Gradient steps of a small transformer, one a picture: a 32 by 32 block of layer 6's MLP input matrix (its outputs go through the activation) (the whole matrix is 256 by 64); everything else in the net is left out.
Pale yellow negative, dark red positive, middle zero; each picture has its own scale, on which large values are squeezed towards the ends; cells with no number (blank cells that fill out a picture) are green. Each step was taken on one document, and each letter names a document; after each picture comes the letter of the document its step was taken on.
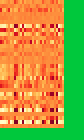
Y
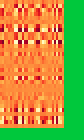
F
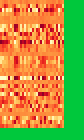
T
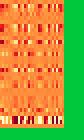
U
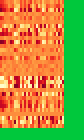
T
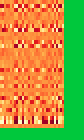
F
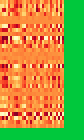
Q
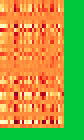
Y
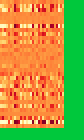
Y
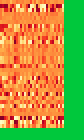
T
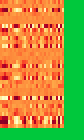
Q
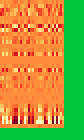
U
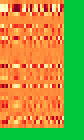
Q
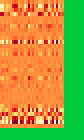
U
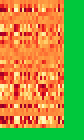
T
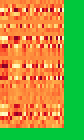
Q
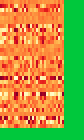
T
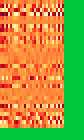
Q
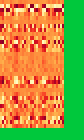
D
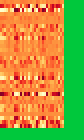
Y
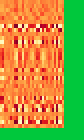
F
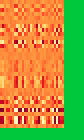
F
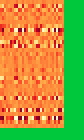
F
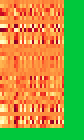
T
